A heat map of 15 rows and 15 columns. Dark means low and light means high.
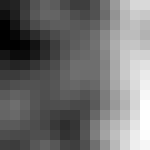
Slope: up to the right. Stripes: none. Ninth with the lowest average: top left. Ninth with the highest average: bottom right. Lone odd cells: none.
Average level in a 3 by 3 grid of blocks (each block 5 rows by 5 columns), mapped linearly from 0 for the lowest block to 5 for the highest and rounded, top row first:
0 1 4 / 1 2 5 / 1 1 5
